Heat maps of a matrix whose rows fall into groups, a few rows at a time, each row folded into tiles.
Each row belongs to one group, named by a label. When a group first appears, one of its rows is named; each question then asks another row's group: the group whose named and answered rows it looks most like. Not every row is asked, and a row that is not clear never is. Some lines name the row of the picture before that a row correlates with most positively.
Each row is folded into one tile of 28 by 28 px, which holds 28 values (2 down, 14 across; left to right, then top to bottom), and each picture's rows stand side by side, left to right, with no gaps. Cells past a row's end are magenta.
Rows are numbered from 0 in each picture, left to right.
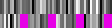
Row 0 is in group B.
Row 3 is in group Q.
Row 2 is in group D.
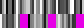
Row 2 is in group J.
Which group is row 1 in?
Q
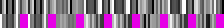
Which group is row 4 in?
J
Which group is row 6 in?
J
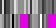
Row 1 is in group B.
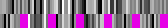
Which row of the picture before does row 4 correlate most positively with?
0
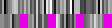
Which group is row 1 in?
D
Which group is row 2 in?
D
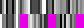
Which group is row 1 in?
J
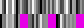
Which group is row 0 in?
Q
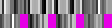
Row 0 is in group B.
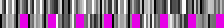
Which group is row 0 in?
Q
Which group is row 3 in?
D
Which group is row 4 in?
Q
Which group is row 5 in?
B
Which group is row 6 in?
J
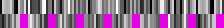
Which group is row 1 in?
J
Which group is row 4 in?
B
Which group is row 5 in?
D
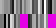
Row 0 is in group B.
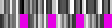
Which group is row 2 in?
J
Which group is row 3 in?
J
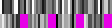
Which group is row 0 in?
J
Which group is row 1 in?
B
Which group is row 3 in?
D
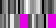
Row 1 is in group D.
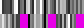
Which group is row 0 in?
J
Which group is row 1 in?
Q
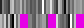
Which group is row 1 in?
D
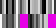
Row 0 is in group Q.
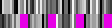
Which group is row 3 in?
Q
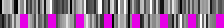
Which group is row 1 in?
D
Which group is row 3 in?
J
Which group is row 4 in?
Q
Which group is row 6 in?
B
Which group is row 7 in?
B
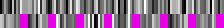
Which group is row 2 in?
D
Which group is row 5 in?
B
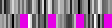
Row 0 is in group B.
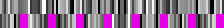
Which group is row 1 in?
J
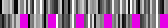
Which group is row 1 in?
Q
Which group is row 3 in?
B
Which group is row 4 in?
D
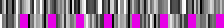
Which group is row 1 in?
Q
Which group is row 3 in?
J
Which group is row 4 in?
Q
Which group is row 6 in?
J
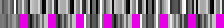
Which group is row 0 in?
D
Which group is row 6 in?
J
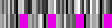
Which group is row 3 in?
Q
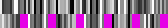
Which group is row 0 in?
J
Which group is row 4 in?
Q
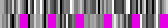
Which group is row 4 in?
J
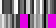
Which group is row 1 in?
Q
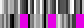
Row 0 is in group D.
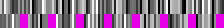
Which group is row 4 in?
B
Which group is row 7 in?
Q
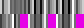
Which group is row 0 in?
B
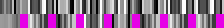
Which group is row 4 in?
Q
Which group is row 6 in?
J
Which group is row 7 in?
J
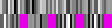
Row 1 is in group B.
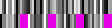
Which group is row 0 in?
Q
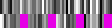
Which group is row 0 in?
D
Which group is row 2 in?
D
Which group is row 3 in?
Q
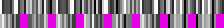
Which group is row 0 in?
J
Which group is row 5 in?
J
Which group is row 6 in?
Q
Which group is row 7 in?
Q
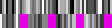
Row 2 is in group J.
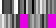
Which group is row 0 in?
J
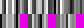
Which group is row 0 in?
Q
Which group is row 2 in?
B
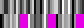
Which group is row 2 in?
Q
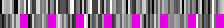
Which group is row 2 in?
J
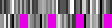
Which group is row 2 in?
J
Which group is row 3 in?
Q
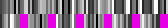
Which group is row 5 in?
J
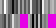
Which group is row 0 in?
B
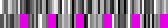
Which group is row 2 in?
Q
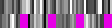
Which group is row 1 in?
Q
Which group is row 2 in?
D
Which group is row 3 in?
J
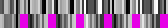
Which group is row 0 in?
D
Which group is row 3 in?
J
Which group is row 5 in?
J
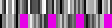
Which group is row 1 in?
J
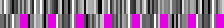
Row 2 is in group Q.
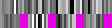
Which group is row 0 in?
D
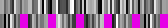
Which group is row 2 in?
J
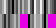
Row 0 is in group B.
